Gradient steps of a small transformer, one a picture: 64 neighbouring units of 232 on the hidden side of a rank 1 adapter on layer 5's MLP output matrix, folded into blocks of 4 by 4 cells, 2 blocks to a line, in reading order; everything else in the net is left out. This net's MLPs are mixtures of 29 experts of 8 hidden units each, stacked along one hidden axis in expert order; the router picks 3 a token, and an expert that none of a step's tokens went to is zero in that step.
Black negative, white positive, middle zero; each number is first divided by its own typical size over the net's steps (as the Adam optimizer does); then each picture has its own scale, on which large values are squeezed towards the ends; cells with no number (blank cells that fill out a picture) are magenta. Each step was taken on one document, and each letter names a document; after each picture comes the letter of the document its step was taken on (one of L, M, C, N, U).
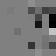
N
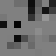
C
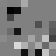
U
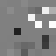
N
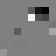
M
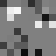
U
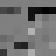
M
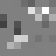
C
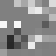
C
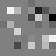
N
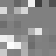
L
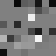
M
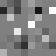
M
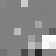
U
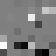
M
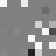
U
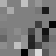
U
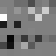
C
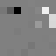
N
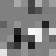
L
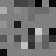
L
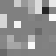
C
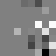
U
